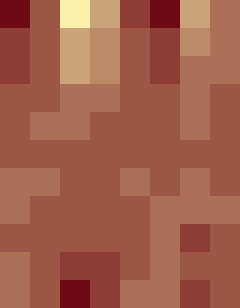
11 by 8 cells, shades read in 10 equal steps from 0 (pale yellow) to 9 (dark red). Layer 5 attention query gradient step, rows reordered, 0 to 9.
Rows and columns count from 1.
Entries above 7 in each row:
2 0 0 0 0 0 0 0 0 0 1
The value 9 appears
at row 1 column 1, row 1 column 6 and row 11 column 3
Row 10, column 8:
6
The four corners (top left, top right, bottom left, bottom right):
9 5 5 6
